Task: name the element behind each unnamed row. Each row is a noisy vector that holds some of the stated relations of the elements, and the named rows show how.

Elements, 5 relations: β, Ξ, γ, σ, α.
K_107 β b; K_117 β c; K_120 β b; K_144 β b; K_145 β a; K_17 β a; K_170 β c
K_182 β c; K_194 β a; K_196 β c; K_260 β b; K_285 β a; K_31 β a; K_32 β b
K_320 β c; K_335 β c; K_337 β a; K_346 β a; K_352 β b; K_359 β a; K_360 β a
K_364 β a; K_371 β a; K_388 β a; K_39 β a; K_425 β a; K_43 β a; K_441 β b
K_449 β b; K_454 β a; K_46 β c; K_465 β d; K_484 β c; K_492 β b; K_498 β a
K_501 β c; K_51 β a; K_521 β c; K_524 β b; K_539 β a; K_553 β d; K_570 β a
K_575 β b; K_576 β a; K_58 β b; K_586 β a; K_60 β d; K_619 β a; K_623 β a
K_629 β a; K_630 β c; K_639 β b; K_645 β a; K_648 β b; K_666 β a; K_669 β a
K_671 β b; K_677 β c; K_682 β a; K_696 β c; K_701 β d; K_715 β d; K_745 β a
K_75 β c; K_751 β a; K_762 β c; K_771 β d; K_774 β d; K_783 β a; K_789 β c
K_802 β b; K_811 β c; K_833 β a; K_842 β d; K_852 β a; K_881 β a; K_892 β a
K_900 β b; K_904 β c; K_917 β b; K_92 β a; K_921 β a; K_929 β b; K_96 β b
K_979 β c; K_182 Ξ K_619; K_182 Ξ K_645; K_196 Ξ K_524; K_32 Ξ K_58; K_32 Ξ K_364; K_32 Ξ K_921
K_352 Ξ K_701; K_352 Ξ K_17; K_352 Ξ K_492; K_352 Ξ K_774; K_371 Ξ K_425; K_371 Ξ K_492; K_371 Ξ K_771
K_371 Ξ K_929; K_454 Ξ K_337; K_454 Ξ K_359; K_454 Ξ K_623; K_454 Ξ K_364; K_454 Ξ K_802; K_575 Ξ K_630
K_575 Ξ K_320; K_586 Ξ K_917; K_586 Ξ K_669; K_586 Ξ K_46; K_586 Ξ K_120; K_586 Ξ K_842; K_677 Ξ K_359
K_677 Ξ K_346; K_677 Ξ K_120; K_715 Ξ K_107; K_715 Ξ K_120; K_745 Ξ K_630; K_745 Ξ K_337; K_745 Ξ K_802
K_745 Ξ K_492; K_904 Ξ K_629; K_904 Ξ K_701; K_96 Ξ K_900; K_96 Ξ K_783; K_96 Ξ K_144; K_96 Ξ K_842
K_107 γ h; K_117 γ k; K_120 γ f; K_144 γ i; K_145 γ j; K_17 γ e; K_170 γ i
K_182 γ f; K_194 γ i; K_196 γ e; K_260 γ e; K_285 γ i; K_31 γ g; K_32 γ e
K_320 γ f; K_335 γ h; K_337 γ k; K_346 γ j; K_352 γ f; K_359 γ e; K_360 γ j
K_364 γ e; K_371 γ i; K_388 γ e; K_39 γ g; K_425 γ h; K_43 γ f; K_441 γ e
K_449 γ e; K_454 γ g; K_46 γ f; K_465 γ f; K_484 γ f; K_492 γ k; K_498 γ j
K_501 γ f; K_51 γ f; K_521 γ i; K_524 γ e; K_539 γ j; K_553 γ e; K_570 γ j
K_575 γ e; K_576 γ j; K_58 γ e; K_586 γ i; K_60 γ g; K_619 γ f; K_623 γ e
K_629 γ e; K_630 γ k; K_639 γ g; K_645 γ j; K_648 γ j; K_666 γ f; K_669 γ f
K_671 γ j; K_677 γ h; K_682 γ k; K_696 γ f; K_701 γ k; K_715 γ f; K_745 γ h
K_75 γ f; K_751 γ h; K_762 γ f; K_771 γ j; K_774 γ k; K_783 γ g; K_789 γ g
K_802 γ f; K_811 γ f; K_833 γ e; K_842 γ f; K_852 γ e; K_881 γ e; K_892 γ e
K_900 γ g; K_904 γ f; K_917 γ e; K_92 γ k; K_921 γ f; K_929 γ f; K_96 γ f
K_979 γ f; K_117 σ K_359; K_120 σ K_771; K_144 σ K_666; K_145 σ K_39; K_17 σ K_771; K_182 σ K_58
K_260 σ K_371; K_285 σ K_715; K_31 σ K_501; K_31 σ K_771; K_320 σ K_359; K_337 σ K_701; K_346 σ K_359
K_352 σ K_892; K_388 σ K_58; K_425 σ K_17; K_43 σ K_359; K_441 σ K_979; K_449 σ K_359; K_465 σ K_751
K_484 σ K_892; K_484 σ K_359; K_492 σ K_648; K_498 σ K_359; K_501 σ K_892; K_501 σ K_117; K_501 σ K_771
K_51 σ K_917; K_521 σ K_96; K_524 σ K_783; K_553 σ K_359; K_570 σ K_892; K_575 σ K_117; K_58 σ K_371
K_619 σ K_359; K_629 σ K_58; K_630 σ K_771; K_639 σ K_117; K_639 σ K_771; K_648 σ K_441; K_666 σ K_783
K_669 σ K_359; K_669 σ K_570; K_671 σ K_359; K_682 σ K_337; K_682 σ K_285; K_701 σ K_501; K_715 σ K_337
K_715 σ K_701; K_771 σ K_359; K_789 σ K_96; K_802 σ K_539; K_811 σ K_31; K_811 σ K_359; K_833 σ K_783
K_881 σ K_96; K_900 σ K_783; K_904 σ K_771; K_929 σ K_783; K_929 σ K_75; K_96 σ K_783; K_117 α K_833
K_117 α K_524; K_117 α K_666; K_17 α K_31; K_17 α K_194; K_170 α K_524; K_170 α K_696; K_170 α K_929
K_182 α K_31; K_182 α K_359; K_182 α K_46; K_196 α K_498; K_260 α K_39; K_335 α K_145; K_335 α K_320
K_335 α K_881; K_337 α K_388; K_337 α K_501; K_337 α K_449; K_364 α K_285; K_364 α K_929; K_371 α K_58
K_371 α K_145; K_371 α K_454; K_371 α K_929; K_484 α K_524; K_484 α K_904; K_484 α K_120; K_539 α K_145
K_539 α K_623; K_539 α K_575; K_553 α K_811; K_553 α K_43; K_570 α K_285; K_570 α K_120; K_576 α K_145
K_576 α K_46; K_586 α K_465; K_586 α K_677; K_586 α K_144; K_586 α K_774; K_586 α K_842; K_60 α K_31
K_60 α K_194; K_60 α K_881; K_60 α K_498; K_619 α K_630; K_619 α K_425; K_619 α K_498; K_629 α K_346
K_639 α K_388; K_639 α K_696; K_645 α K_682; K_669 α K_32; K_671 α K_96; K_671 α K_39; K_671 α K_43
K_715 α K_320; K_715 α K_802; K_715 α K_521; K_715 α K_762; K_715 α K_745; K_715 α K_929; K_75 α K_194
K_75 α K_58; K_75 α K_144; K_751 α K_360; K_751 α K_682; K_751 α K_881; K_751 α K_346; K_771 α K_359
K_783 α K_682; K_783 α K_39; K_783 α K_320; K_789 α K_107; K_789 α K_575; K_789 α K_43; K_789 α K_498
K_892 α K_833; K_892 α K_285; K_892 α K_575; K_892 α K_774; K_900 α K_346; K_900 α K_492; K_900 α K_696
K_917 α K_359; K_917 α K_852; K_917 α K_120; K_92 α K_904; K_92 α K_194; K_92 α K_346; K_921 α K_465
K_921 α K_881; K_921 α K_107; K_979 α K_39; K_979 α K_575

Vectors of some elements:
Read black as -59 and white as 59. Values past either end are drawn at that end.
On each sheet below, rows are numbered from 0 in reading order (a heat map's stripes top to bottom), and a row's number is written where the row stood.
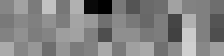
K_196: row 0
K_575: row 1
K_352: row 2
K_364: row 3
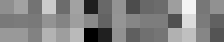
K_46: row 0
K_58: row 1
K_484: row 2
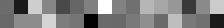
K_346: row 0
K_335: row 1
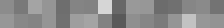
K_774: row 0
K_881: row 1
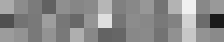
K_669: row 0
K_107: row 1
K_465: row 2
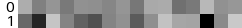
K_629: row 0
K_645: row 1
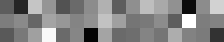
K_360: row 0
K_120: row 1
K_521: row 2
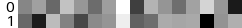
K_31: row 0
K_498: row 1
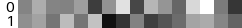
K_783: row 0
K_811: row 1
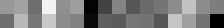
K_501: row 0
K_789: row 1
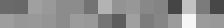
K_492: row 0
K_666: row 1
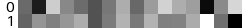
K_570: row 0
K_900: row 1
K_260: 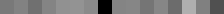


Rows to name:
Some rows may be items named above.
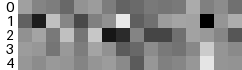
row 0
K_553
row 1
K_498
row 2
K_811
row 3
K_465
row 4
K_833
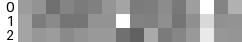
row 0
K_842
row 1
K_359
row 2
K_666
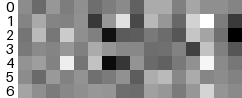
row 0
K_92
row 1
K_783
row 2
K_789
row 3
K_575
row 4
K_696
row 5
K_92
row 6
K_51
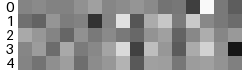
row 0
K_802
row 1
K_586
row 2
K_921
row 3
K_39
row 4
K_682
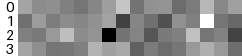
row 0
K_623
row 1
K_96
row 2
K_117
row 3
K_43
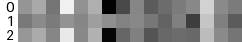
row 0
K_501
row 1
K_575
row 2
K_904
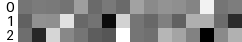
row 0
K_917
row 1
K_677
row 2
K_771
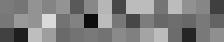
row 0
K_751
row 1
K_630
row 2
K_648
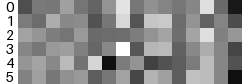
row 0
K_107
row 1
K_371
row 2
K_715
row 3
K_745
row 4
K_320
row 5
K_60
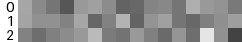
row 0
K_619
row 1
K_17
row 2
K_449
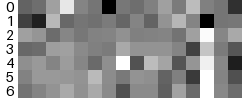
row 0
K_170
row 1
K_671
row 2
K_842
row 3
K_492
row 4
K_454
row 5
K_929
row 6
K_524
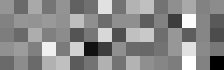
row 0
K_337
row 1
K_929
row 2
K_371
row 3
K_696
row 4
K_639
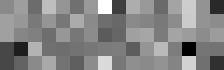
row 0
K_31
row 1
K_465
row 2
K_892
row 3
K_671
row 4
K_144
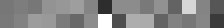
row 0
K_441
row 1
K_425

